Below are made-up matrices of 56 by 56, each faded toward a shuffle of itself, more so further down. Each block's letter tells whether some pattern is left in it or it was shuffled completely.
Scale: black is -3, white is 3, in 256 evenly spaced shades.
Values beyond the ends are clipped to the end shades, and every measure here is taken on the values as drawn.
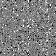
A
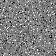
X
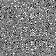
A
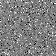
X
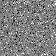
A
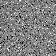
X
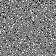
X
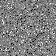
X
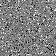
X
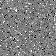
X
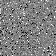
A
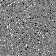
X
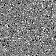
X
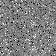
X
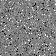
X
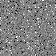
A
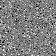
A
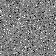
A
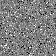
X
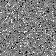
A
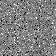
A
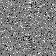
A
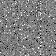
A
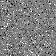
A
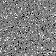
A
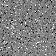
A
